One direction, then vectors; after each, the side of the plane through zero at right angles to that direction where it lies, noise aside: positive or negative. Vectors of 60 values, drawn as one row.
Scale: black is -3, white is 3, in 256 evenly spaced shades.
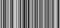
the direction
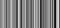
negative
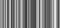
positive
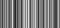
negative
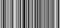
positive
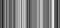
negative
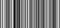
negative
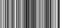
positive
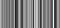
negative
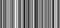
positive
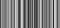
positive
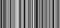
positive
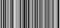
positive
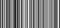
negative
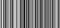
positive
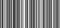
negative
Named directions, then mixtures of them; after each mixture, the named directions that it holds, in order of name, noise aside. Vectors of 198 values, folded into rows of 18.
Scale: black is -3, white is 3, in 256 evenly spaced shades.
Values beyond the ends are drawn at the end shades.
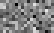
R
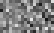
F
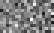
F, R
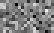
R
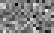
R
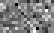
F, R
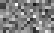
R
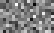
F, R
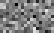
R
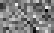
F, R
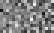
F, R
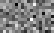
F, R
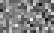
F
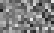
F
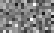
F, R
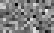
R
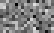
R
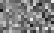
F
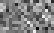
F, R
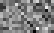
F, R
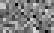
R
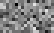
R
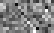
F, R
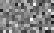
F, R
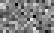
R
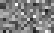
R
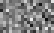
F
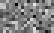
R
